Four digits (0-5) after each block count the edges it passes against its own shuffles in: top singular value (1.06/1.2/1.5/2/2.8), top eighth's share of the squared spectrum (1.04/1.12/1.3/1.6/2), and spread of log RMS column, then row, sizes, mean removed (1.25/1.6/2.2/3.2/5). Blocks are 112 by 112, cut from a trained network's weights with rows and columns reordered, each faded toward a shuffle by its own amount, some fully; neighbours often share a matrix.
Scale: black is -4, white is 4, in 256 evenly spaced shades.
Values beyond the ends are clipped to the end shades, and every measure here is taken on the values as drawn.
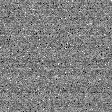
2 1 0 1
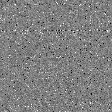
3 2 1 1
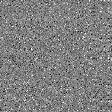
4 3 1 2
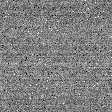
3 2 0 0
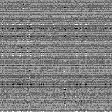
5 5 2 3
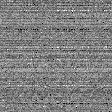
5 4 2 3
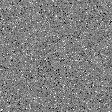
0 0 0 0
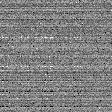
5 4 2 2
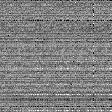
5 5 2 3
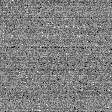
3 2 0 1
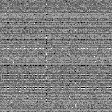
5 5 2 3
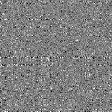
4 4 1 3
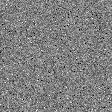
1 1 0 0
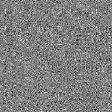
4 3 2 2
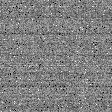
3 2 0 1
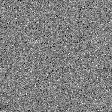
2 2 0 1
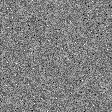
0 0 0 0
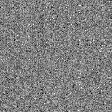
3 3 0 2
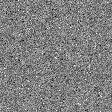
0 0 0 0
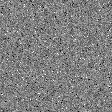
0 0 0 0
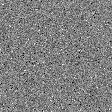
0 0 0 0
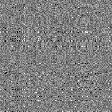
4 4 2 3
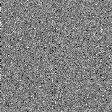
3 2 1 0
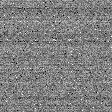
3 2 1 1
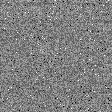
1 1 0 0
